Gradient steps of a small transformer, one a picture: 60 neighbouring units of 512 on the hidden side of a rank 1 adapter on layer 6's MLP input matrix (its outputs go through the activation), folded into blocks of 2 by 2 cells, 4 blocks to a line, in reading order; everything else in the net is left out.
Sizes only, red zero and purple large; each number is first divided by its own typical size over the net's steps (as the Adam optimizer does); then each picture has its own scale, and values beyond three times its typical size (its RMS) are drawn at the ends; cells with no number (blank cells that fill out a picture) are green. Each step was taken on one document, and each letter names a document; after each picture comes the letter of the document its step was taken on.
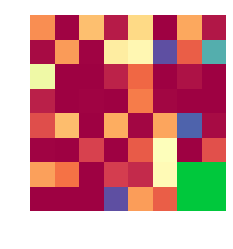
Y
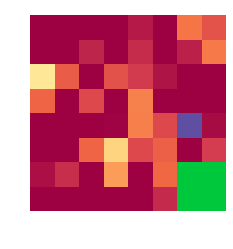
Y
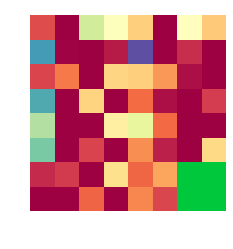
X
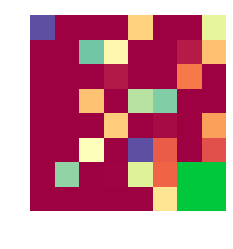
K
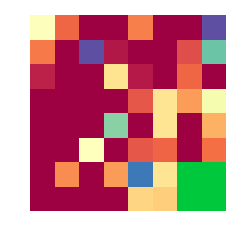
K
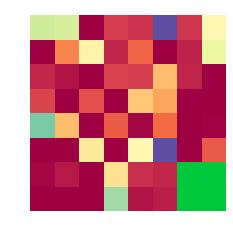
Y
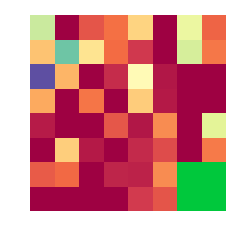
Y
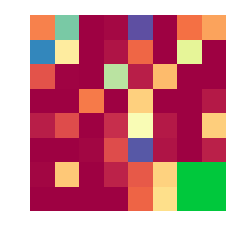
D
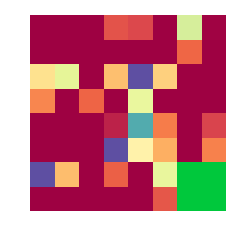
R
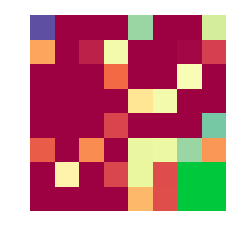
K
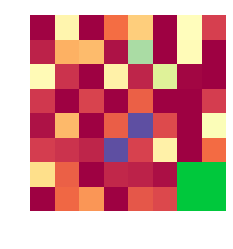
D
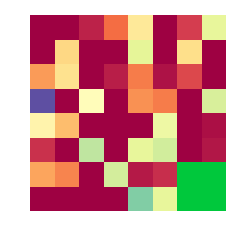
X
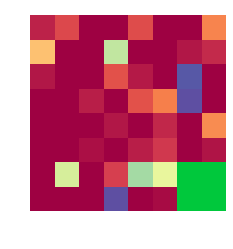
K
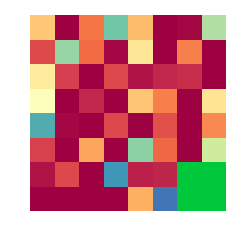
X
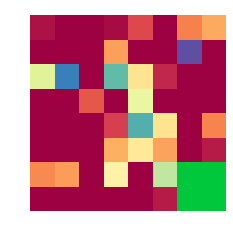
R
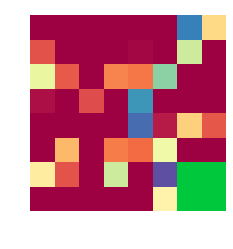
R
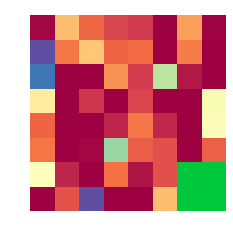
D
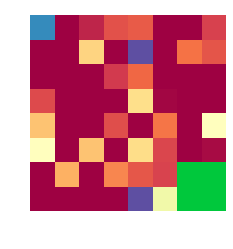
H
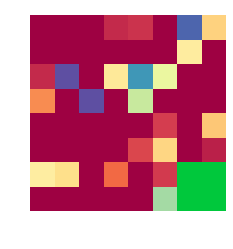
R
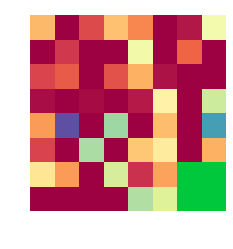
X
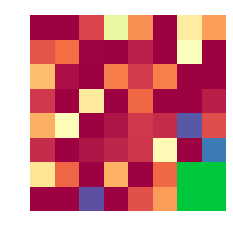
X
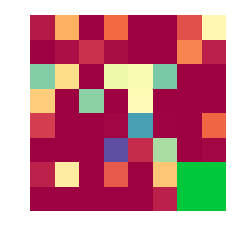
R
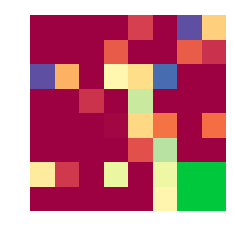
R
